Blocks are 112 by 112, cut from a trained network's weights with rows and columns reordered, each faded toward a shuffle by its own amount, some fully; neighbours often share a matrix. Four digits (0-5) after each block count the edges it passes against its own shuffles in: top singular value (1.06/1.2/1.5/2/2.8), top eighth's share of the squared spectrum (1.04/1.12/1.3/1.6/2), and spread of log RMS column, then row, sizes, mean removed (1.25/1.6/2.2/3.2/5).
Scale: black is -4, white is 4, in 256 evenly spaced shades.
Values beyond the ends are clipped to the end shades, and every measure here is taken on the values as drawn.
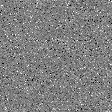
2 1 0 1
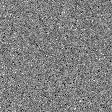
0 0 0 0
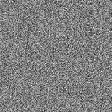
4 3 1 0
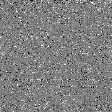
3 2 0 2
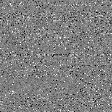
3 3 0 2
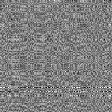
5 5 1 3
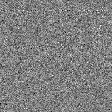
3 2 0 1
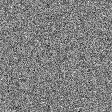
0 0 0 0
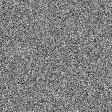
0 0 0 0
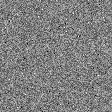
0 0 0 0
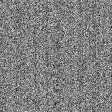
3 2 0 0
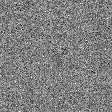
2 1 0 0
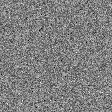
0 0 0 0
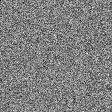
1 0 0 0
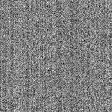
3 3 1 0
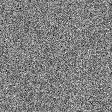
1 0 0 0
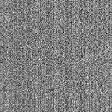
4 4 1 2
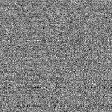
4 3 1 2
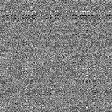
4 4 2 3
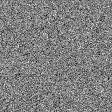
2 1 0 0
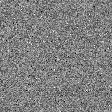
2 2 0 0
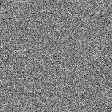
2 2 0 1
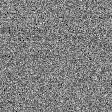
2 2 0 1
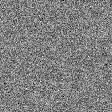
2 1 0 0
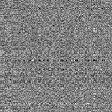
4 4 2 2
